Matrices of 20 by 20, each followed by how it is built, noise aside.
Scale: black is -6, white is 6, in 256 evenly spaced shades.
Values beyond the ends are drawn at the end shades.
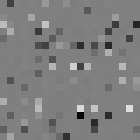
sparse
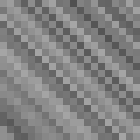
Toeplitz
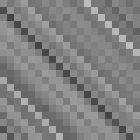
Toeplitz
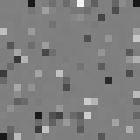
sparse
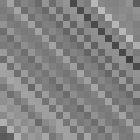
Toeplitz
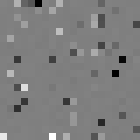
sparse
